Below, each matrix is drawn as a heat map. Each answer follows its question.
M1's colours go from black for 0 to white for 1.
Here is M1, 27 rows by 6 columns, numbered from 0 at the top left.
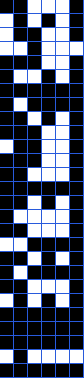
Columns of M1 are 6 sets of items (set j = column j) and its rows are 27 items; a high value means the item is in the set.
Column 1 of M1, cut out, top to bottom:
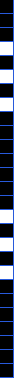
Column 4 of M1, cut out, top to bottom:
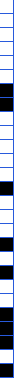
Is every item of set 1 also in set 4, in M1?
no
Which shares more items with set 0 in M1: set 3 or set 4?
set 4
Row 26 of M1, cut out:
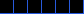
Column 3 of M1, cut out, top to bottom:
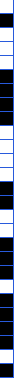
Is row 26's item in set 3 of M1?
no
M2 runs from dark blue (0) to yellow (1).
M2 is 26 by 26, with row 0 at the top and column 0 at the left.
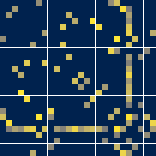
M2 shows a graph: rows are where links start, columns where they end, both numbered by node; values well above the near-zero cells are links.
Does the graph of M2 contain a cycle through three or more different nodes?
yes
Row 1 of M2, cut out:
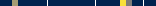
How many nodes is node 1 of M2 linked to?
3
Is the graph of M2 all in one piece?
yes
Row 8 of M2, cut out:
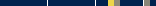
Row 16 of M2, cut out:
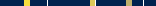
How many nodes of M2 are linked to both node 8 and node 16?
0
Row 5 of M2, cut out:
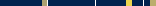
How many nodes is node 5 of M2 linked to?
3
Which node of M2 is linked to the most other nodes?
node 21
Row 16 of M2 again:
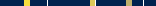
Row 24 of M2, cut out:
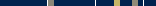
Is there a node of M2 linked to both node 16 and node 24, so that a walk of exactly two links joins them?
no
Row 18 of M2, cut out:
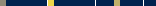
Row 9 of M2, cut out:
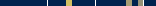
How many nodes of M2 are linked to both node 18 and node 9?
0
